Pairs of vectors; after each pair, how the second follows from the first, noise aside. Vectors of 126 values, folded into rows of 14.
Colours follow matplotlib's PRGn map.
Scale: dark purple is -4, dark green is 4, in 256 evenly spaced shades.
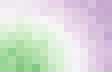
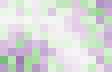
sign-scrambled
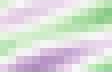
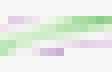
partly zeroed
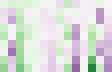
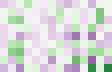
sign-scrambled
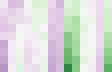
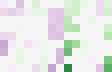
partly zeroed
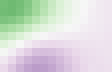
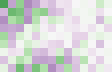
sign-scrambled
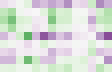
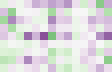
sign-scrambled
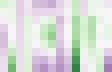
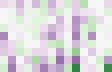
sign-scrambled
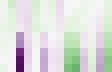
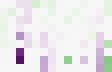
partly zeroed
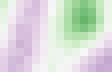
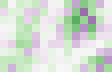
sign-scrambled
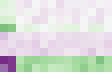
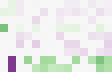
partly zeroed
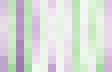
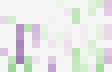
partly zeroed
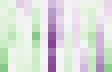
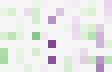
partly zeroed
